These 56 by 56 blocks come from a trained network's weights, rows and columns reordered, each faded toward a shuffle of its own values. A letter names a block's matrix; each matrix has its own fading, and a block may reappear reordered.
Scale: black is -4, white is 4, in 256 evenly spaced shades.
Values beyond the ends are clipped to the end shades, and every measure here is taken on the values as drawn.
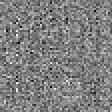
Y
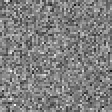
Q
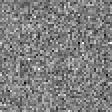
Q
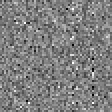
Y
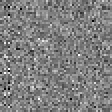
Y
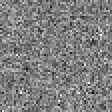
Q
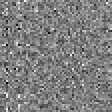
Y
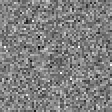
Q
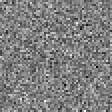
Q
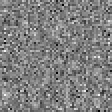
Y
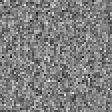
Q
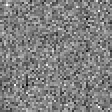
Q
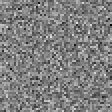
Q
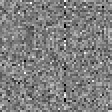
Y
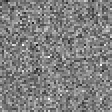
Q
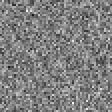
Q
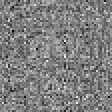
Y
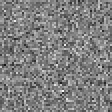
Q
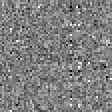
Y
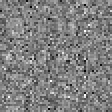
Y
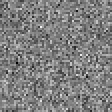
Q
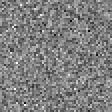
Q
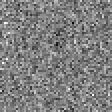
Q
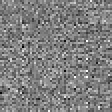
Y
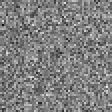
Q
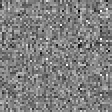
Y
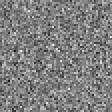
Q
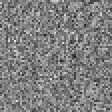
Q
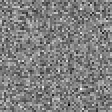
Q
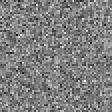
Q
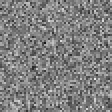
Q
